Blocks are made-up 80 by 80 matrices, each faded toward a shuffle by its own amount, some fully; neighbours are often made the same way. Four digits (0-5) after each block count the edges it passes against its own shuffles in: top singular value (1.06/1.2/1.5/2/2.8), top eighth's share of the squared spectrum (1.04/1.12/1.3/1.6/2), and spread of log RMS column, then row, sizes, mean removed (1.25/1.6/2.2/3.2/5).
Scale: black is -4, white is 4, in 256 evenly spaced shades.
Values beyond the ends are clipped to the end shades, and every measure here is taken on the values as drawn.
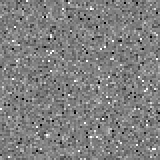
0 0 0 0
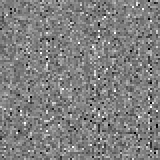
1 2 3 0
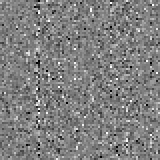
2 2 3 0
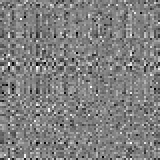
5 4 3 3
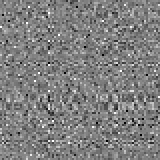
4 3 2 2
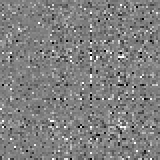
2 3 2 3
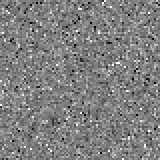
0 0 0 0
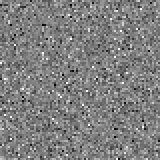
0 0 0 1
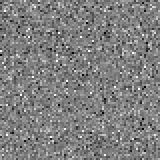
0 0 0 0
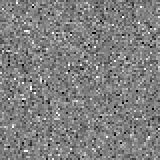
2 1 0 0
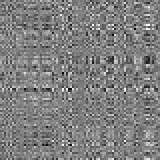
5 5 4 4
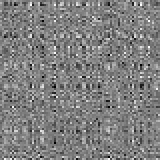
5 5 3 3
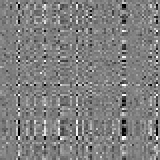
5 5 4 3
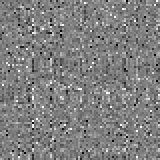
4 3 2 1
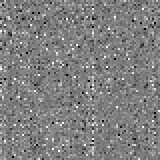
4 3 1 1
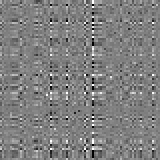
5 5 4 3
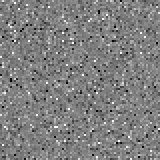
1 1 0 0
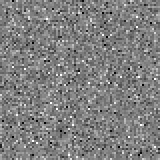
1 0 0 0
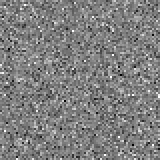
1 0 0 0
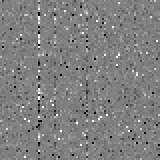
4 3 1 0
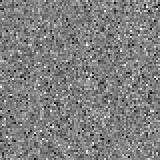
2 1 0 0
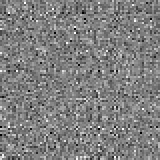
4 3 2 2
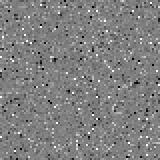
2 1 0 0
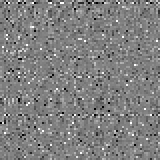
4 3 1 2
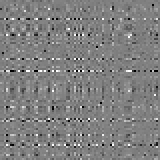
5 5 3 3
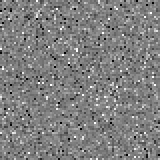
0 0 0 0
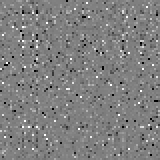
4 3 1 1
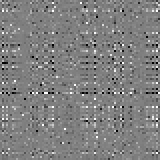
5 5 3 3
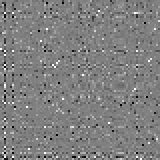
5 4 2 2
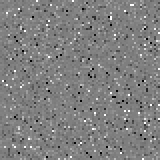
2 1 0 0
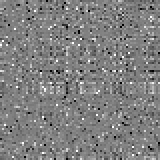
4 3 2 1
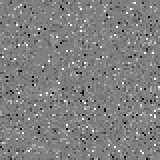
3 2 0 0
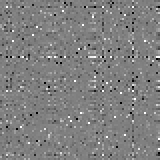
4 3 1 1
